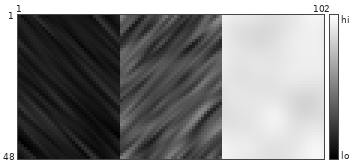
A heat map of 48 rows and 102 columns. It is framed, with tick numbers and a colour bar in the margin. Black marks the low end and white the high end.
It is made of 1 by 3 panels. Panel 1,1: very low, slanting down to the right, faint in contrast. Panel 1,2: low, slanting up to the right. Panel 1,3: very high, smooth, faint in contrast.
